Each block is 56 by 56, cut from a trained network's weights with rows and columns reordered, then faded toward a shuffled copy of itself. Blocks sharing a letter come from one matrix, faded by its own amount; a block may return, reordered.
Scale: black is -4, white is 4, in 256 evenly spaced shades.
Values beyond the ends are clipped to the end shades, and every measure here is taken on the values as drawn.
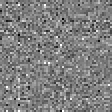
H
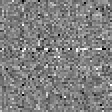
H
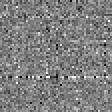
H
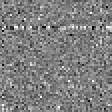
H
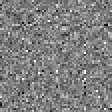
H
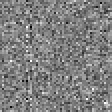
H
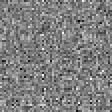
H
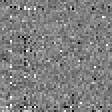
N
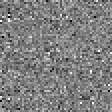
H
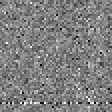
H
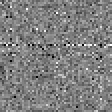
H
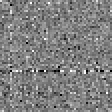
H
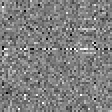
H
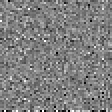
H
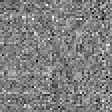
H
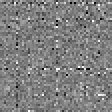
N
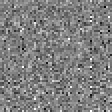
H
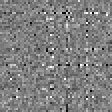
N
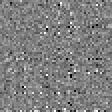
N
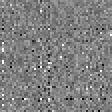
N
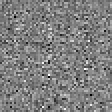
H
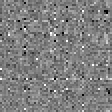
N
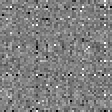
N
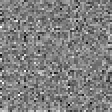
H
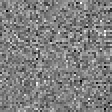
H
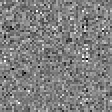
H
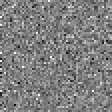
H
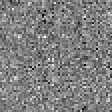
H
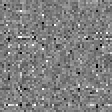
N
